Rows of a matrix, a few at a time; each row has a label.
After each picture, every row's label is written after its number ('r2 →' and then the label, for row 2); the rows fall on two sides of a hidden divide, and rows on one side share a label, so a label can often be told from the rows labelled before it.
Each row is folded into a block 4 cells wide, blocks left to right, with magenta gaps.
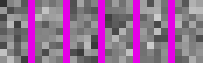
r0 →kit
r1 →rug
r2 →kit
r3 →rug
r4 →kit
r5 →rug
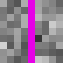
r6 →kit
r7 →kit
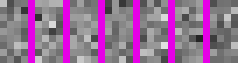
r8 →kit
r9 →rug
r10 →kit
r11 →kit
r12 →kit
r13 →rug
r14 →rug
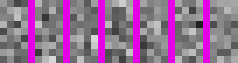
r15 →kit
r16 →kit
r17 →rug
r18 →rug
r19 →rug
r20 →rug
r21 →rug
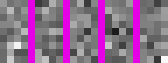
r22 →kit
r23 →kit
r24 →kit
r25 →rug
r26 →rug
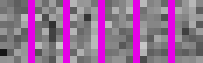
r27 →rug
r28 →rug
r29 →rug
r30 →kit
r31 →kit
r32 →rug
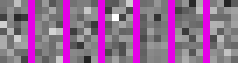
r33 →kit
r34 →rug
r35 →rug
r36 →rug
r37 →rug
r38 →rug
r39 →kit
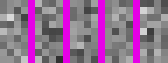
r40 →rug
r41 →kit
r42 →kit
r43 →rug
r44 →kit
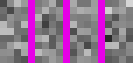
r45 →kit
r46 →rug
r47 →rug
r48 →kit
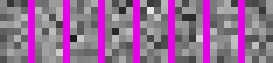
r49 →kit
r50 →rug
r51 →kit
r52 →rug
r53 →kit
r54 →rug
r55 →rug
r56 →kit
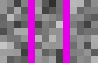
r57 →kit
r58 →kit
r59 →rug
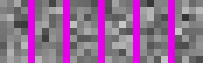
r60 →rug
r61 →kit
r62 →kit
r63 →kit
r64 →rug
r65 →rug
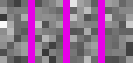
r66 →kit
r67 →kit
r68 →rug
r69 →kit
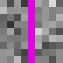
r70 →kit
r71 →rug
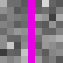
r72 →rug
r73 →rug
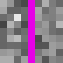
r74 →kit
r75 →kit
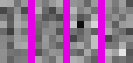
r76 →kit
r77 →rug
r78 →kit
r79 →kit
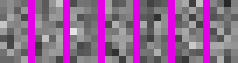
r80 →kit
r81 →rug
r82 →rug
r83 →rug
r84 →kit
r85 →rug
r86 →kit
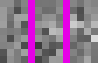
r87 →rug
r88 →rug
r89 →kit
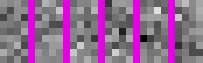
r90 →kit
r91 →rug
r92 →kit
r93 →rug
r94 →kit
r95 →rug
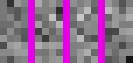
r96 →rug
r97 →kit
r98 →rug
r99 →kit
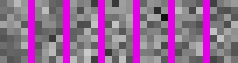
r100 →rug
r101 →rug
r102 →kit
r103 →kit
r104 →kit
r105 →rug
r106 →kit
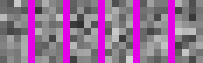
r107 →rug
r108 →rug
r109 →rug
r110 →rug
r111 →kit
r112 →rug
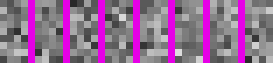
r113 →kit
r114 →kit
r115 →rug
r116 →kit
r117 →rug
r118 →rug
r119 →rug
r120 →rug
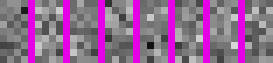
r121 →rug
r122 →rug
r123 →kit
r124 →rug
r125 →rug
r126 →rug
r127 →rug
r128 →rug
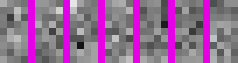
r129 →kit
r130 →rug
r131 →rug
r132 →rug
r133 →rug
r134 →rug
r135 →kit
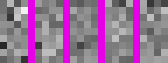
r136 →kit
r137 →rug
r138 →rug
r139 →kit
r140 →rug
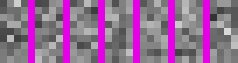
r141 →rug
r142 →kit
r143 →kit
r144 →rug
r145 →rug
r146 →rug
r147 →kit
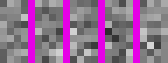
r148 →rug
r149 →rug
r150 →rug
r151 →rug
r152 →rug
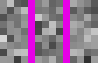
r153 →rug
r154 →rug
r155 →kit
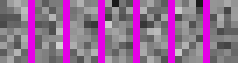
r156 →rug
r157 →kit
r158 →rug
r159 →kit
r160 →kit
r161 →kit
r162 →rug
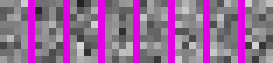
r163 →rug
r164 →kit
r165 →kit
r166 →rug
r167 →rug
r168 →rug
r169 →rug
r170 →rug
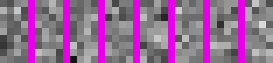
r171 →kit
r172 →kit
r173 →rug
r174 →kit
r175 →kit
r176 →kit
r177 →kit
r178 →rug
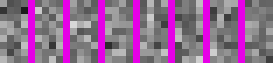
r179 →kit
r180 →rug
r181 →kit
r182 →kit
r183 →rug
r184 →rug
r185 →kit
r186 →kit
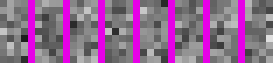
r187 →kit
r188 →kit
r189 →rug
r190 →rug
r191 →kit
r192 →kit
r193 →kit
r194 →rug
